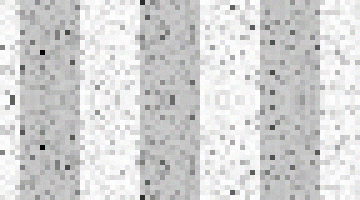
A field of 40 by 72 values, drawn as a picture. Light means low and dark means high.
Mirror symmetry: top to bottom. Average level on the scale: 20%. Stripes: upright, repeating 3 times. Slope: none.
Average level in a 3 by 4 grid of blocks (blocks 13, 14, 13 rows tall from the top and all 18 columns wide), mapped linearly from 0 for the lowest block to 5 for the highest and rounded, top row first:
5213 / 5203 / 5213
